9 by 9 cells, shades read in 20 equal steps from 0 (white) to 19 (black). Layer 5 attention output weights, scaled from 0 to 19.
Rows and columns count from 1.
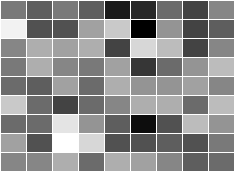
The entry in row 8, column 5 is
13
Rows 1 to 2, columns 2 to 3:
12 10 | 13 13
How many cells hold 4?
2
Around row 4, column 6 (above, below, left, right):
3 8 7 11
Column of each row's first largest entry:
5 6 5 6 2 3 6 2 8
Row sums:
111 91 73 81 79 77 88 84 80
